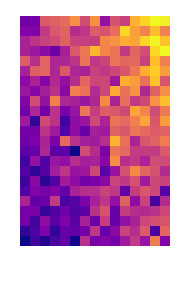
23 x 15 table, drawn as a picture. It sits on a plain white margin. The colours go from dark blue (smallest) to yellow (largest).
There are no regular stripes. The ninth with the lowest average is the bottom left. The halves do not mirror each other. Values rise toward the top right. The top right is the ninth with the highest average.
